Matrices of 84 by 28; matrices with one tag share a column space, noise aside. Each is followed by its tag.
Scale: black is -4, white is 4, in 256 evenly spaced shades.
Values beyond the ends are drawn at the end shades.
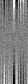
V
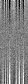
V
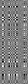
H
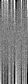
V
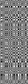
H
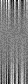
V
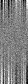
V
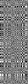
H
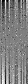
V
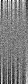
V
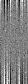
V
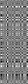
H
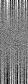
V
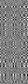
H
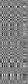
H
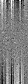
V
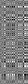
H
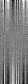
V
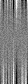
V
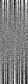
V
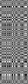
H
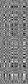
H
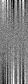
V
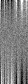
V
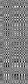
H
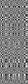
H
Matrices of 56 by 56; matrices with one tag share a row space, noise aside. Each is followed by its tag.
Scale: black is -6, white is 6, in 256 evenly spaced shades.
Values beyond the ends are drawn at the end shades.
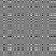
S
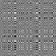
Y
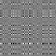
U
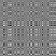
S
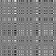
Y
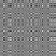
S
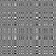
Y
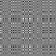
U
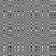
S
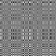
U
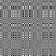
U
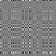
U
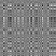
S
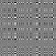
Y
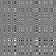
Y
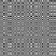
S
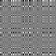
U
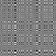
Y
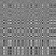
S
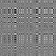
Y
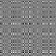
U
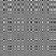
S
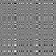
Y
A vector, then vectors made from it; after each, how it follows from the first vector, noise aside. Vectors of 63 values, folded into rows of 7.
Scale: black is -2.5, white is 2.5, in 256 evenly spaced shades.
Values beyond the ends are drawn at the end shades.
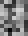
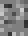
partly zeroed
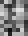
copied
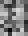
copied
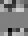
partly zeroed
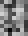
copied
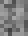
shrunk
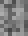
shrunk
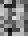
copied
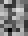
copied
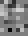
partly zeroed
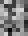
copied
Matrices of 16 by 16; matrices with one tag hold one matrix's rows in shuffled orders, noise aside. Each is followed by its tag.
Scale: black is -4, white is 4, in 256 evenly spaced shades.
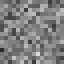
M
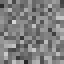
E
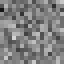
E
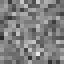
M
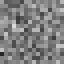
E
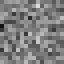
M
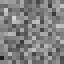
E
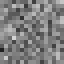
E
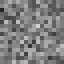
M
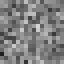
M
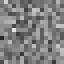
E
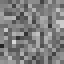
E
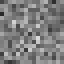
M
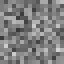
E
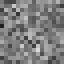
M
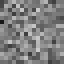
M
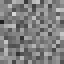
E
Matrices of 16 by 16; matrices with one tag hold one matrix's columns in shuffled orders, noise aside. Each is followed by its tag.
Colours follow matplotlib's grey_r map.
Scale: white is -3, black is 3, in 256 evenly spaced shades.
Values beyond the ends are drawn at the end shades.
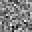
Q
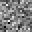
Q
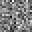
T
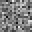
T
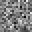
T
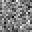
T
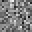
T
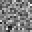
Q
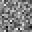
Q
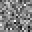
Q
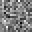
T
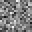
T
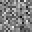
T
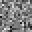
Q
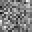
T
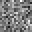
T
